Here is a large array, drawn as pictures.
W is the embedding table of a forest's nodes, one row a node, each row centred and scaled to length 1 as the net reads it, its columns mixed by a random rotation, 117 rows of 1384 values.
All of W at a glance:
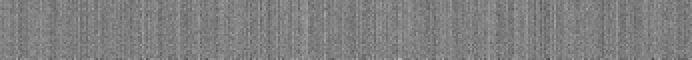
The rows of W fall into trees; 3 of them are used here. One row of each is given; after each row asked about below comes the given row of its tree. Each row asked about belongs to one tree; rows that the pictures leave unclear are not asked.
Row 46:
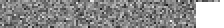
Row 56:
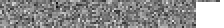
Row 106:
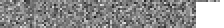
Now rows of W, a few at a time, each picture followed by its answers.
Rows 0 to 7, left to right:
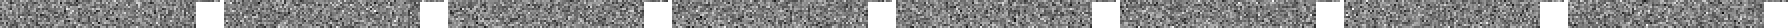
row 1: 46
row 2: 56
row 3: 56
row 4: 56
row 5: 56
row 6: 106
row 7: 46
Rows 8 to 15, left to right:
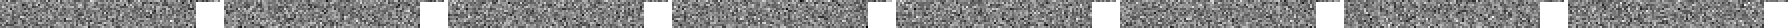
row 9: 56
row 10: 46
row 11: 46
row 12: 46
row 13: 46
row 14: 56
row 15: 56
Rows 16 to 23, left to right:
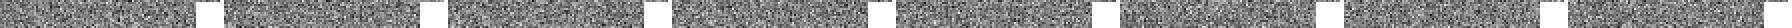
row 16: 56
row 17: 56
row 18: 56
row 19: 56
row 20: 56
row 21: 46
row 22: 106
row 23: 46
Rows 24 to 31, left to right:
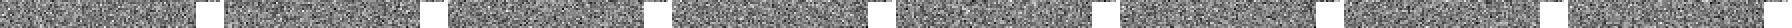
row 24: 106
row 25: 56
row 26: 46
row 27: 46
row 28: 46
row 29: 46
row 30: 46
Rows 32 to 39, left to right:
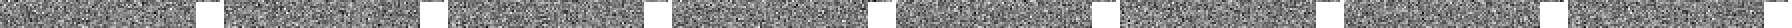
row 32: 46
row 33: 56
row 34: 56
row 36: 46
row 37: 56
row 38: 46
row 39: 56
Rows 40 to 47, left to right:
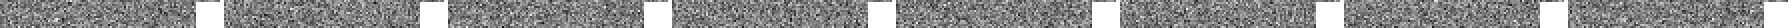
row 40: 56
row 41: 46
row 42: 56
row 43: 56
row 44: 56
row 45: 46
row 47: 56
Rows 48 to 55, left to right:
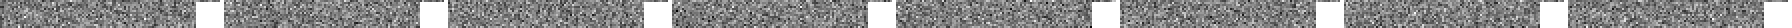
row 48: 56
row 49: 46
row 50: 56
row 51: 46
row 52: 46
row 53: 56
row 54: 46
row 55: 56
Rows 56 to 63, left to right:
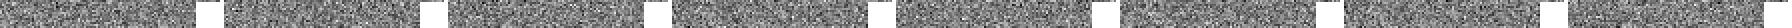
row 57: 106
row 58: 46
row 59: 56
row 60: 46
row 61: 56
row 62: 56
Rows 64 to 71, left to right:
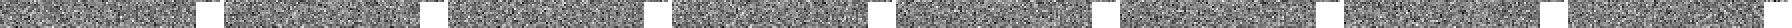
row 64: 56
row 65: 46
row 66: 46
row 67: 46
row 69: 46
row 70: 56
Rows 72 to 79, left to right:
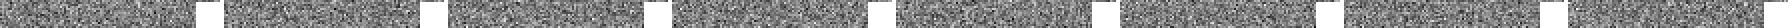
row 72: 46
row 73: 56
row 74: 56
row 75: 106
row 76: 46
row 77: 46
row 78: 56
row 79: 106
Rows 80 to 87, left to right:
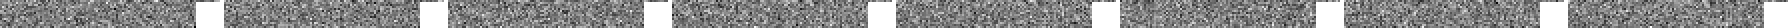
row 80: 46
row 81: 46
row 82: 56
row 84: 46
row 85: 106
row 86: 46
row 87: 46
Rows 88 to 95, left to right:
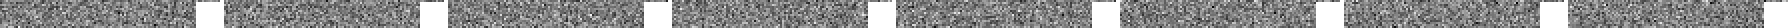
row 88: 56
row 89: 56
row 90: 56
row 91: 106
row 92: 56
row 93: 46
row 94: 46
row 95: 46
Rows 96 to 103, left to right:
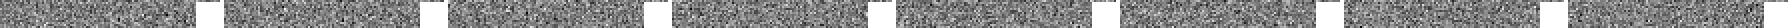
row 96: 56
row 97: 56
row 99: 46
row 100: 56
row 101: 56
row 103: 106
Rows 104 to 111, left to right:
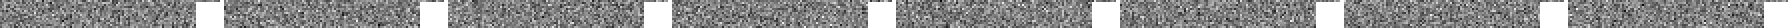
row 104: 56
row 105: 56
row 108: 46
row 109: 46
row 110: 46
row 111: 106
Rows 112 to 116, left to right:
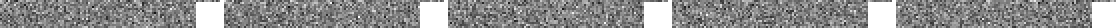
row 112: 46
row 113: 46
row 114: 46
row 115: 56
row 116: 46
